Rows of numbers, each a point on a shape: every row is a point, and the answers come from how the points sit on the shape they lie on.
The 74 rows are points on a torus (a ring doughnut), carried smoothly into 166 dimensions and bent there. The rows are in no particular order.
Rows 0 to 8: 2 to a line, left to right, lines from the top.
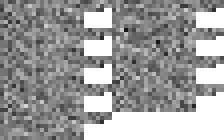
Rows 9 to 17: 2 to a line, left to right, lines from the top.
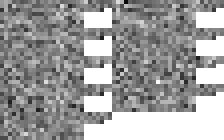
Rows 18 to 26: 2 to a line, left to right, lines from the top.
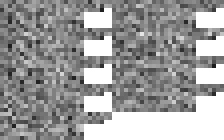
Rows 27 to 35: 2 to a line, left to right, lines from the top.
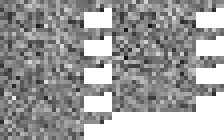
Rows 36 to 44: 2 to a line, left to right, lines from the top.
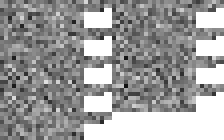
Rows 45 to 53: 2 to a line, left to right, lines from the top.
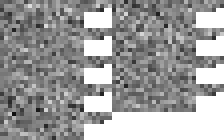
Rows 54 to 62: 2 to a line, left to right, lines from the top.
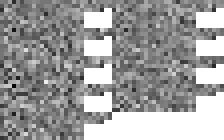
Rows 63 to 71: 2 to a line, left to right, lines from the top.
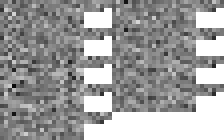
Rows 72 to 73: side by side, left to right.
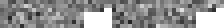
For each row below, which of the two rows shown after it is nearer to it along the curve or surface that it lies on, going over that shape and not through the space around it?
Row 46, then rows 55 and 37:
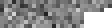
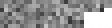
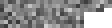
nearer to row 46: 55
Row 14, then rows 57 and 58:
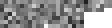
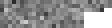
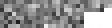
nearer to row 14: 58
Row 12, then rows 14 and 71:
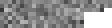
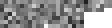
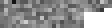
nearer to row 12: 71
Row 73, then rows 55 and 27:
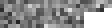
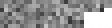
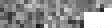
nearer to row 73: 27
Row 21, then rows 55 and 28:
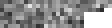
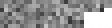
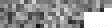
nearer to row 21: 28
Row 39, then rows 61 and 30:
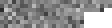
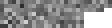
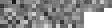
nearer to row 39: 61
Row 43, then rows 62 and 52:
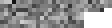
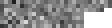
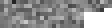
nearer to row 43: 52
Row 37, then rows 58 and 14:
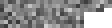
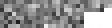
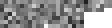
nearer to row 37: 14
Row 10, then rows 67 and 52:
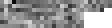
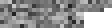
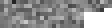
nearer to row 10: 67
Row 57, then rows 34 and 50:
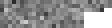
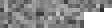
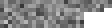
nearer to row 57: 50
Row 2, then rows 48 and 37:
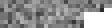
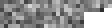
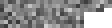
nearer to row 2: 37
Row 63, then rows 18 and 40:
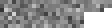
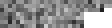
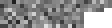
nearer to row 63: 40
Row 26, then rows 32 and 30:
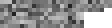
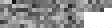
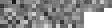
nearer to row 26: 32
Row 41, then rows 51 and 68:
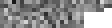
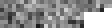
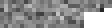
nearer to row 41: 68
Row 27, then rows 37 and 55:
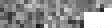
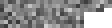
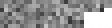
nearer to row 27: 37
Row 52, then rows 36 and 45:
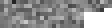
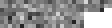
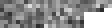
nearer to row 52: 36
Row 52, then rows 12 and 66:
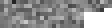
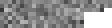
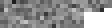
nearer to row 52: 66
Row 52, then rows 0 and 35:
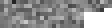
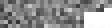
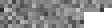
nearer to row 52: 35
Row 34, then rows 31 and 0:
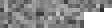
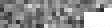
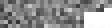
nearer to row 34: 0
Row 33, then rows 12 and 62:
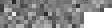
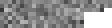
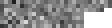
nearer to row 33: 12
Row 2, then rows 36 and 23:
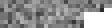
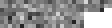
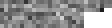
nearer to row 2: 23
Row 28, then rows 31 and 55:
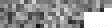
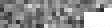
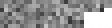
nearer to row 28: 31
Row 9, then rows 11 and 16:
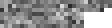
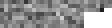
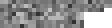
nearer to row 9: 11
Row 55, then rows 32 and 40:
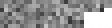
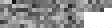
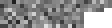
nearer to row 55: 40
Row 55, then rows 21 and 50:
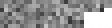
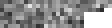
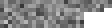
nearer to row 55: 50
